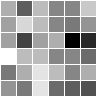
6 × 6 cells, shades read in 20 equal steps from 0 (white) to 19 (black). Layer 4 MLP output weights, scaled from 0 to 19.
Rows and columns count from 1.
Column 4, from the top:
9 9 6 9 5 11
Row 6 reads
8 10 2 11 12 13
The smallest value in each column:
0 3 2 5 9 4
